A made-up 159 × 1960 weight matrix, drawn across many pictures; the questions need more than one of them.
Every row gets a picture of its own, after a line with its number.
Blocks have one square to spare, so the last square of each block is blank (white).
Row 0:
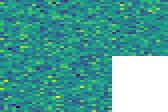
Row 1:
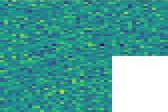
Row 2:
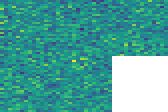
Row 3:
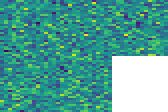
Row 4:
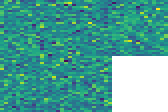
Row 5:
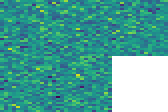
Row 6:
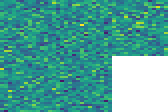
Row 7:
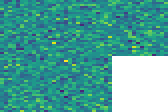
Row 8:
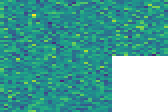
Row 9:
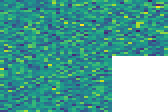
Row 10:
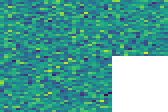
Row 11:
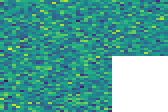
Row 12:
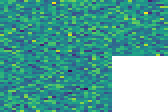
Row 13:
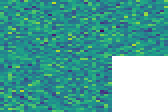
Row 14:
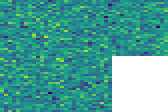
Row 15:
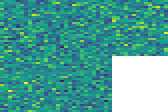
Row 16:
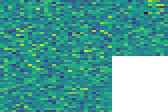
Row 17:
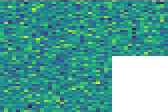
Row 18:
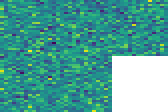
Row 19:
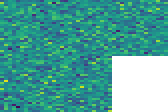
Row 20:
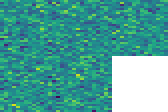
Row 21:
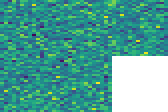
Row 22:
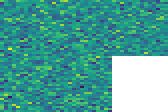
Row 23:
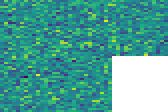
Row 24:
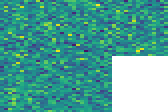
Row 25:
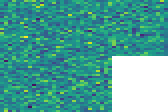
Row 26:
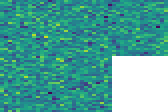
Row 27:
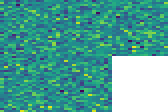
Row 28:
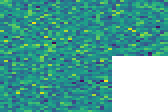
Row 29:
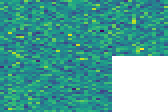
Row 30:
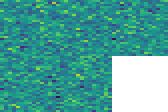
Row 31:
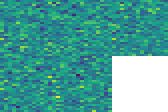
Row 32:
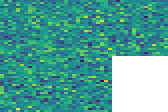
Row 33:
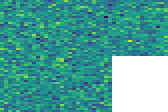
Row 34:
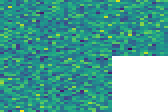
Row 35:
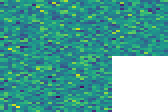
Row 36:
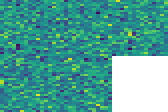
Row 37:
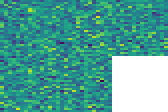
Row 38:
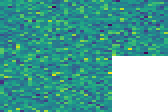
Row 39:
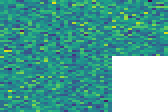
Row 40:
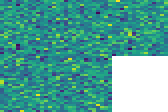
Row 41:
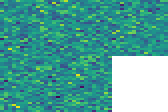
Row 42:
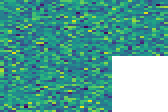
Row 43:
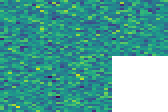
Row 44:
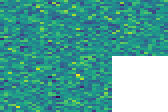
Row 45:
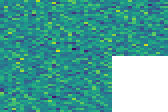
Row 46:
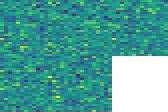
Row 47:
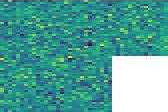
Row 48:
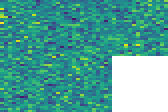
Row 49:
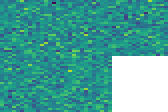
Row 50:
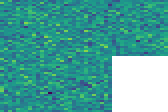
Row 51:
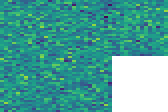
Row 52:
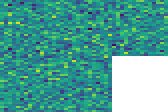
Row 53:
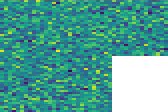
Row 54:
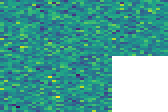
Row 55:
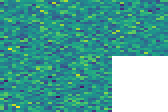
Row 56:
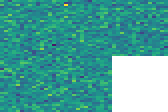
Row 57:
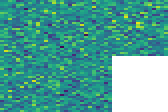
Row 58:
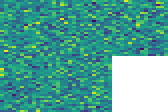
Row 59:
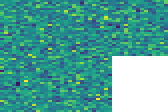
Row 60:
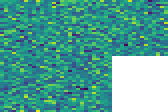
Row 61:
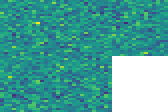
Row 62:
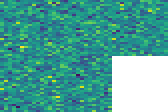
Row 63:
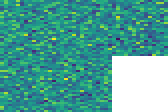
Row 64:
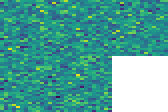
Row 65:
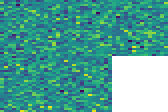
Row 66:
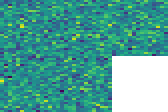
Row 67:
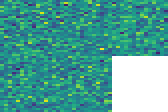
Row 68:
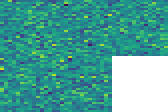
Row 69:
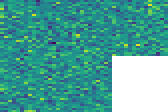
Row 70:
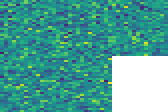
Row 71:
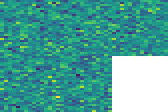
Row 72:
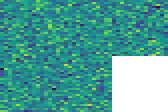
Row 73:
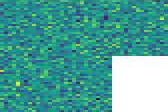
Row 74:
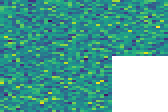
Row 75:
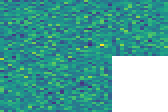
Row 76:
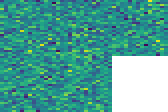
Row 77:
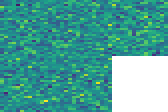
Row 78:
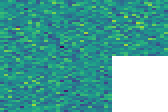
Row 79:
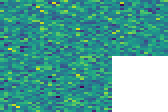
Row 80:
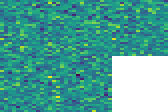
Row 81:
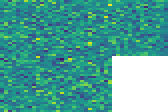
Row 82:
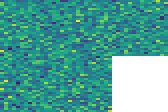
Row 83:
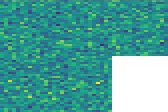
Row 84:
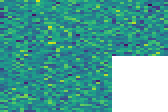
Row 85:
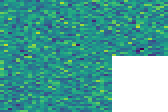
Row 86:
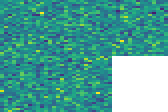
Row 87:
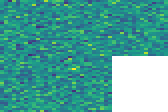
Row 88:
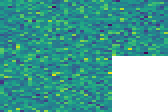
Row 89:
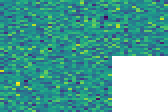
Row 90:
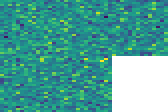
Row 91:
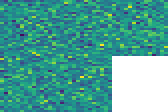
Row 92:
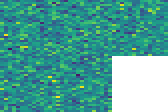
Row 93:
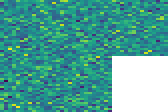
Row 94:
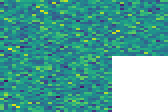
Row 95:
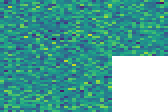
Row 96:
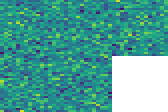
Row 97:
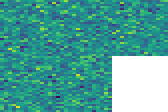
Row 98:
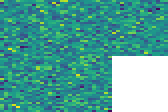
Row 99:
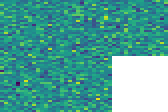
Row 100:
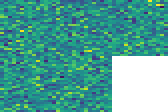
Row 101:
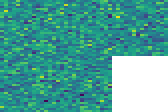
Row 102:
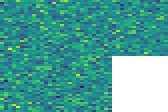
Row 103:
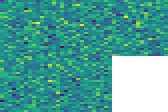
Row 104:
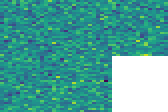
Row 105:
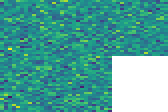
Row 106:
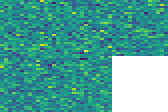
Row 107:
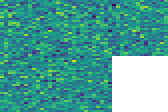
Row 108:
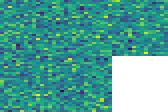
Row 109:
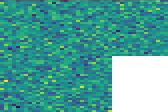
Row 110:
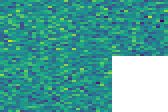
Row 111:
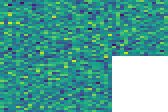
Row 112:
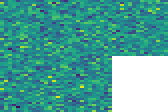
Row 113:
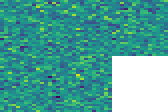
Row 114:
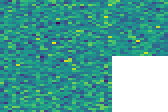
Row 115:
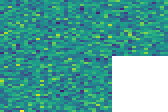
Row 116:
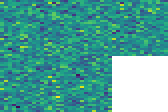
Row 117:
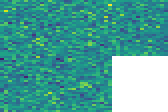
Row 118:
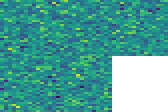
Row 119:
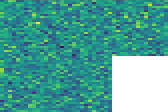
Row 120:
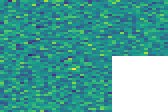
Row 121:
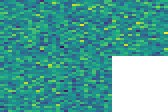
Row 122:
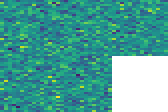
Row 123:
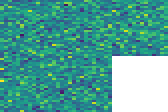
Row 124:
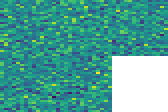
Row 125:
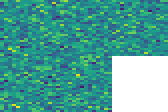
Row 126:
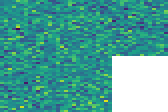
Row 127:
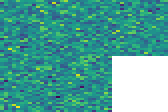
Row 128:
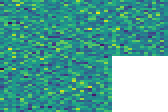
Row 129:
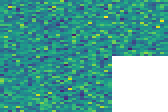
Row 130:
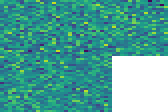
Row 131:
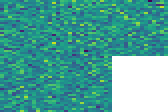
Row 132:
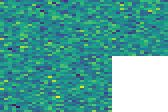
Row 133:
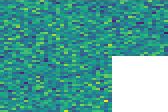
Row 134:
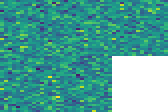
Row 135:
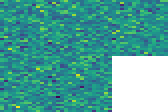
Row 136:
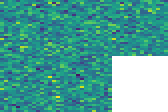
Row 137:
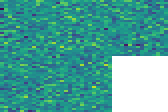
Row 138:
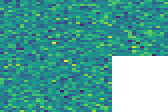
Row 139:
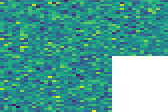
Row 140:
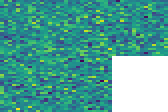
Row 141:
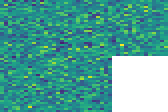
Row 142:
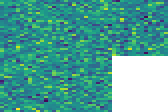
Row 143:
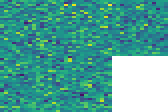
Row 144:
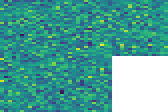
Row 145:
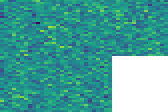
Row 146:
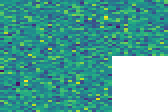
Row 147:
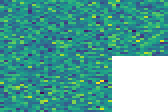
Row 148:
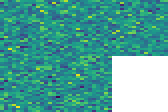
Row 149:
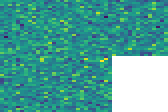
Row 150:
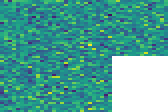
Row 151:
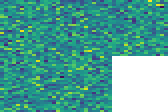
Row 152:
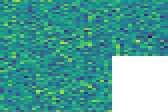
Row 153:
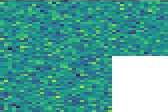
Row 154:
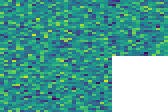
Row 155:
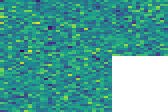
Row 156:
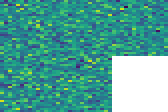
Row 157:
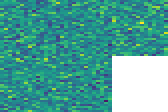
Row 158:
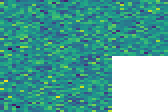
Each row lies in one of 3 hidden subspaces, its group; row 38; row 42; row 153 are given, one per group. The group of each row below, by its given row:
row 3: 42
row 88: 38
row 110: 38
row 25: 38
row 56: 38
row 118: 153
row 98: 153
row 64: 153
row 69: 42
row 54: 153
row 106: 42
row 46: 153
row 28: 38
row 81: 38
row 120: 38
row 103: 42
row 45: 42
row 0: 153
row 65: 38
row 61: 42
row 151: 42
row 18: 42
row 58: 42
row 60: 42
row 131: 42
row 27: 38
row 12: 42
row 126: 42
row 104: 38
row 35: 153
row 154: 38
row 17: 38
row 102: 153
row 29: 42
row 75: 38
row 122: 153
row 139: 153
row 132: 153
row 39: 42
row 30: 153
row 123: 38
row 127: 153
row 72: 42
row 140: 38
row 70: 38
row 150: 38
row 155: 42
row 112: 153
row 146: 153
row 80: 153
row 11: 153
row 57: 42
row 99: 153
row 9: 42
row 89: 153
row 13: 42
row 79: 153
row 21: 38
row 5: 153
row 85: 42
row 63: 38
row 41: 153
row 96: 38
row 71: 153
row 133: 42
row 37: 38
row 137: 42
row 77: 38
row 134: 153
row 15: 42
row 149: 38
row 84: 42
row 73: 153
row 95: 38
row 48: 42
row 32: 38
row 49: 42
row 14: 38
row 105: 153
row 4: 38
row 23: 38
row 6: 42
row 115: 38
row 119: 42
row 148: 153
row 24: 42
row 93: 153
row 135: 153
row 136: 153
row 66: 38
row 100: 42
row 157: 42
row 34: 38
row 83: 38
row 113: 153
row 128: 38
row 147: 38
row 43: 153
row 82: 153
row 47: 38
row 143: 38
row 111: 38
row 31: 153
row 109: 153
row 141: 38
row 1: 38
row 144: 38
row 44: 153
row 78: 42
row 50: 38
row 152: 38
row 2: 42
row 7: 38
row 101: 38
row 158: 153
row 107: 38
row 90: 38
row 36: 38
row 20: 153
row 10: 38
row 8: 42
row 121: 42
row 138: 38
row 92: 153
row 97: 153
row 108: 38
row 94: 153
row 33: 38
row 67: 38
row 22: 153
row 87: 38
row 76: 42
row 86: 38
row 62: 153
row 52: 38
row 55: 153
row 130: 42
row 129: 38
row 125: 153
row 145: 42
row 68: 38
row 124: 42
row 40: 38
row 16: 42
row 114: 38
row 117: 38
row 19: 153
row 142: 38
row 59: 153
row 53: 42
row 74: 38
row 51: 38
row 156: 38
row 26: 38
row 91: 38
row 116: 153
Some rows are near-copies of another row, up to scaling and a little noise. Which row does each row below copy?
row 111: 52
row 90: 149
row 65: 27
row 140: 32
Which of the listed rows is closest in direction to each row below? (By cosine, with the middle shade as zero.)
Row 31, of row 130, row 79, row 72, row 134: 134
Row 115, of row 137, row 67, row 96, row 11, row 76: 96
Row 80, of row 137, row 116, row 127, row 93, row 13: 116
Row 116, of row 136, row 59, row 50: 136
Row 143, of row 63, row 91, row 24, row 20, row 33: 63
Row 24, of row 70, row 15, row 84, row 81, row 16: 84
